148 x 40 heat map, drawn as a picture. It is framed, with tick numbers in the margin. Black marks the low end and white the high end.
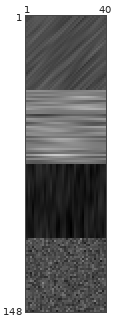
It is made of 4 by 1 panels. Panel 1,1: low, slanting up to the right, faint in contrast. Panel 2,1: middling, streaked across. Panel 3,1: very low, streaked downward, faint in contrast. Panel 4,1: low, fine-grained.
